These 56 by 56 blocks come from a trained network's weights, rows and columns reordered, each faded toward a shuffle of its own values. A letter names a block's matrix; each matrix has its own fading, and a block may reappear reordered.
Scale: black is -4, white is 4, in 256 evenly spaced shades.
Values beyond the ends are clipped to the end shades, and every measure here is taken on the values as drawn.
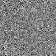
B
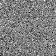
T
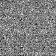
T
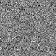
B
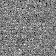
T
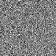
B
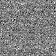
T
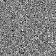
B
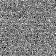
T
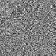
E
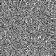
B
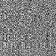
E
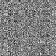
E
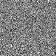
B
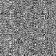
E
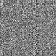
E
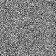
E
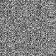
E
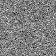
B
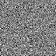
B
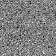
T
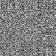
E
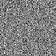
E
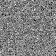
T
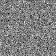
T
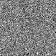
B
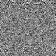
B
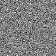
B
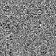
B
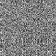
E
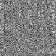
E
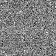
T
